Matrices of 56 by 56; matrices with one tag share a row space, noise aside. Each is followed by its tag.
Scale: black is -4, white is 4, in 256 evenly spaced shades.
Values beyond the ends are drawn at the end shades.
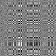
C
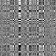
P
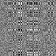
C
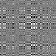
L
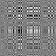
C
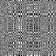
C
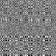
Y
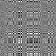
C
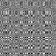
Y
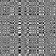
P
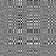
C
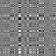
P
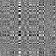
P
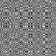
Y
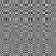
Y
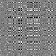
C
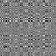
Y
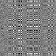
C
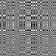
L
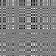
L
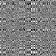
L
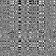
P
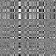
P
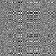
C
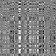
P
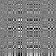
C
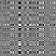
P
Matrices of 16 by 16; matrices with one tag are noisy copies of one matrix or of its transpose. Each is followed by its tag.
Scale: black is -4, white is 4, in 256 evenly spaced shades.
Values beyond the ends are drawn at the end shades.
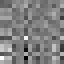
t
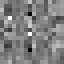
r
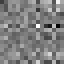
t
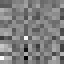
t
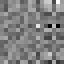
t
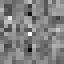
r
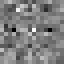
r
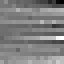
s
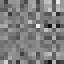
t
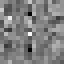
r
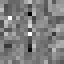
r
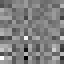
t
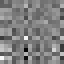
t
